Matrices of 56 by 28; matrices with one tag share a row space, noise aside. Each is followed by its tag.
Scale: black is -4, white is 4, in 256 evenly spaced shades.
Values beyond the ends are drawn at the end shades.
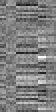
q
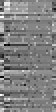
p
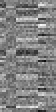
q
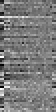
p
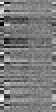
p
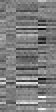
q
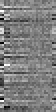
p
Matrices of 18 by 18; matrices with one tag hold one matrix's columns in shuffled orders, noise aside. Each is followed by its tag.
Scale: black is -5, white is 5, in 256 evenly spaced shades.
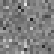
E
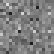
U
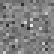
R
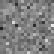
R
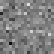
U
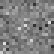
R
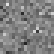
U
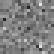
E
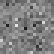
R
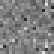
E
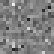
E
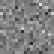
U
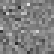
U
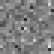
E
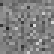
R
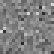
U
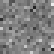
E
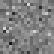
U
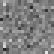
E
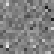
E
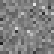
U
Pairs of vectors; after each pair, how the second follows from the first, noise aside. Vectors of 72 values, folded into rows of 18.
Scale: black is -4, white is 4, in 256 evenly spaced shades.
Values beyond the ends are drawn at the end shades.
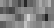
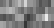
negated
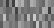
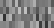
reversed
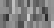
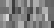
negated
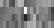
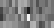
reversed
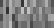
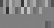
partly zeroed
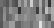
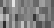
reversed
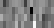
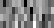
scaled up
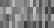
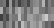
reversed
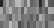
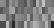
reversed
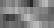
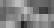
reversed
